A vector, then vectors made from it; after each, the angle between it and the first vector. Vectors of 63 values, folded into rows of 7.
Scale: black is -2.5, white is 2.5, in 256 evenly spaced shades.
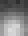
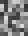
orthogonal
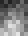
nearly parallel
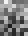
partly opposed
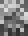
partly opposed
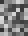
orthogonal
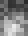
nearly parallel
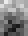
nearly opposite
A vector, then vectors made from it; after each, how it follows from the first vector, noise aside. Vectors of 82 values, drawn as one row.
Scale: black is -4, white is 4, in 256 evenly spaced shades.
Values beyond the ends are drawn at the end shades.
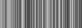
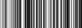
scaled up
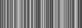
wrapped around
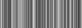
wrapped around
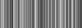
wrapped around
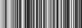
scaled up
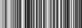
scaled up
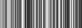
scaled up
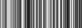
scaled up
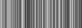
copied
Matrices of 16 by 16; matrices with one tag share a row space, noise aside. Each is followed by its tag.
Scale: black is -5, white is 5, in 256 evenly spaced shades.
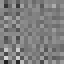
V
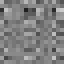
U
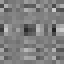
U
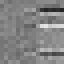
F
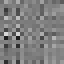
V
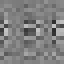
U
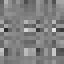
U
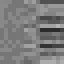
F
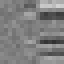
F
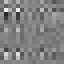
V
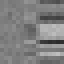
F
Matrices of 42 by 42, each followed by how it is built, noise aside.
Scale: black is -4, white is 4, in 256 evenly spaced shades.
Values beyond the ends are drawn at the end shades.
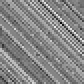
Toeplitz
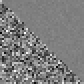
lower triangular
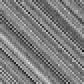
Toeplitz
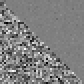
lower triangular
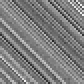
Toeplitz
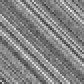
Toeplitz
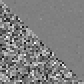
lower triangular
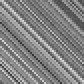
Toeplitz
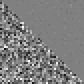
lower triangular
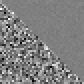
lower triangular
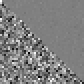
lower triangular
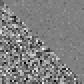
lower triangular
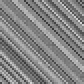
Toeplitz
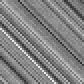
Toeplitz
